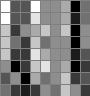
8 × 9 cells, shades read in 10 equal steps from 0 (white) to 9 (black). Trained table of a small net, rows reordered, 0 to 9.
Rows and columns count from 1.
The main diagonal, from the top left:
0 6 4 2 3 4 2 4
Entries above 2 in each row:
7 7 6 7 7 7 8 8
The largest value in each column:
6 9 9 7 5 5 4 9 7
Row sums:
37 37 37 42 42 46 46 49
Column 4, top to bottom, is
0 1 3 2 1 2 3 7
